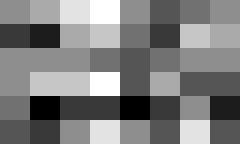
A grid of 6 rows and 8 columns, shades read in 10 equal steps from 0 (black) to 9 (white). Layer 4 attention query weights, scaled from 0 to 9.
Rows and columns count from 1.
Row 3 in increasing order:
3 4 4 5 5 5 5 5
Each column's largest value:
5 7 8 9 5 6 8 6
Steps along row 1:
up up up down down up up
